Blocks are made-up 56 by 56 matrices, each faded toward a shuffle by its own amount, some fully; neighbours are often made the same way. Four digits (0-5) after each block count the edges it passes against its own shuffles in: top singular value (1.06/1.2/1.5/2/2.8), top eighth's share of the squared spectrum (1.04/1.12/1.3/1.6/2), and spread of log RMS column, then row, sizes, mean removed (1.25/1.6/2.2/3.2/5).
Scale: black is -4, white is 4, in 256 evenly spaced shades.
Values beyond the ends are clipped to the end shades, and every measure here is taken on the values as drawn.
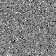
0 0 0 0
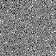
3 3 1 1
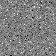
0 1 0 0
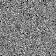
0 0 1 0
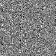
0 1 2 0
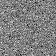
0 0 0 0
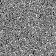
0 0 0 0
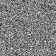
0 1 0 0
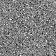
0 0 0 0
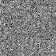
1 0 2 0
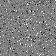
1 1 0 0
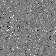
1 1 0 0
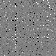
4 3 1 1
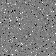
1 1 0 0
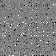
3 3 1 1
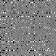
4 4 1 2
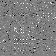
3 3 0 2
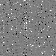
2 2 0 0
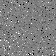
1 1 0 0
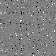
3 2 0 0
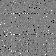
3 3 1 1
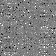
3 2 1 0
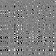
4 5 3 3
